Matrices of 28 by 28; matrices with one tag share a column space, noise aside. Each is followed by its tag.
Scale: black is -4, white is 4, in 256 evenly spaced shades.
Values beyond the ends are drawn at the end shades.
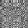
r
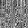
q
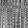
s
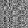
r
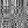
q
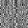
q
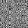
r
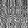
q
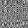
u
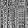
s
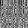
q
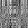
q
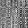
s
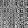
s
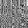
q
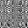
u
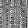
s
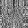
q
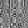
q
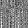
s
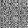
r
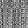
s
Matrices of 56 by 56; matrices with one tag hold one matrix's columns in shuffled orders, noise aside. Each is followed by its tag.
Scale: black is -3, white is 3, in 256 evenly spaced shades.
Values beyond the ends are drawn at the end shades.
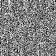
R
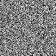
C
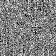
R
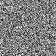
C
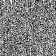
R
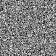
C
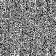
R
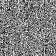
R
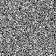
C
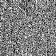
R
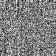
R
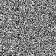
C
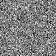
C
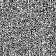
R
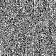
R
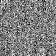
R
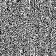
R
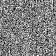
R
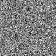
C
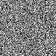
C
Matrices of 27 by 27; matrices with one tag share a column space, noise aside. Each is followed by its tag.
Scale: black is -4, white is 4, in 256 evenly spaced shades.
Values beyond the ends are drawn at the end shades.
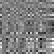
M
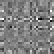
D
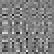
M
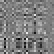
M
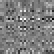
D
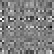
D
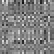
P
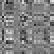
P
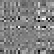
D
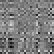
M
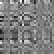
P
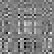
M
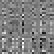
M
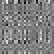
P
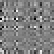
D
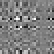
D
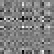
D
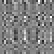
P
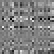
D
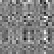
P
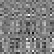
M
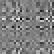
D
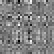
P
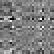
D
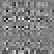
D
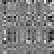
P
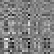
M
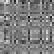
P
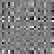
D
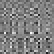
M
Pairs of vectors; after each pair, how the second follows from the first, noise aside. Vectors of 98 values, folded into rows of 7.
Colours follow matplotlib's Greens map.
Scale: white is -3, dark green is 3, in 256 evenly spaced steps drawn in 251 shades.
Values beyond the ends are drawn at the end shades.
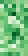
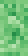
shrunk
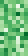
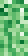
wrapped around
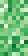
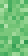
shrunk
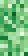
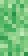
shrunk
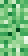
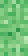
shrunk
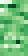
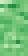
shrunk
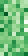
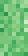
shrunk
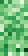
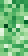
wrapped around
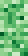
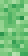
shrunk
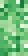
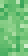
shrunk
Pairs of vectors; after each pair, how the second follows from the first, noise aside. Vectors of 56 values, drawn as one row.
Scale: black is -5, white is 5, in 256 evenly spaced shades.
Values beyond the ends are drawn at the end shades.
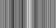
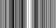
scaled up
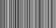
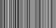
copied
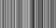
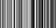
scaled up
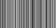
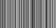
copied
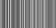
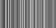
copied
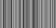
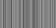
shrunk
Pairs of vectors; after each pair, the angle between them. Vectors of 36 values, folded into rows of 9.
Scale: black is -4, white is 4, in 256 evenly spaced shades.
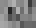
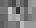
nearly opposite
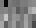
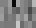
orthogonal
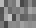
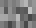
orthogonal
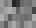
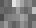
nearly opposite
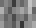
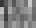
partly aligned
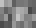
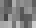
partly opposed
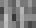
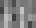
nearly parallel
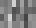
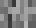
nearly opposite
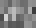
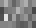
partly aligned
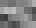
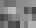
nearly parallel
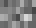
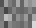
orthogonal
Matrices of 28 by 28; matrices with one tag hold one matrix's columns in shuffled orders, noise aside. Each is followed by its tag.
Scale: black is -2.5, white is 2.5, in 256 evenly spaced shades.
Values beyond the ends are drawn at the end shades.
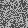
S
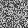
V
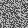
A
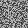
A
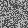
S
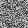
S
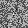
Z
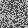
Z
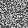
Z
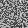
A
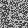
A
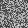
Z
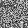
S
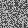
S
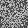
V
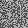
A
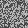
V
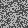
Z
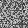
V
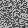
A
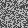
S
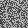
A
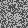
Z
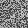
A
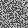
A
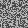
S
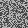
A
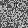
V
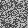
S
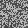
V
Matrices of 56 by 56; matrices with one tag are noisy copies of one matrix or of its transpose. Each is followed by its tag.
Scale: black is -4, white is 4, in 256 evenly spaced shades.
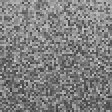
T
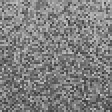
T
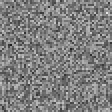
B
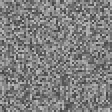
B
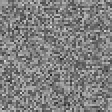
B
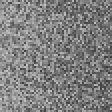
T
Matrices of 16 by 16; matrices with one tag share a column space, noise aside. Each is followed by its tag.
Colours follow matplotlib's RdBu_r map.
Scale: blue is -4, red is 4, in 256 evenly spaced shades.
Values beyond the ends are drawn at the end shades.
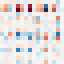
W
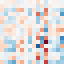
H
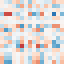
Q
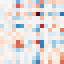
Q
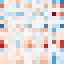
Q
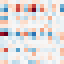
W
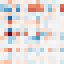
W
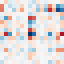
W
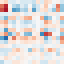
W
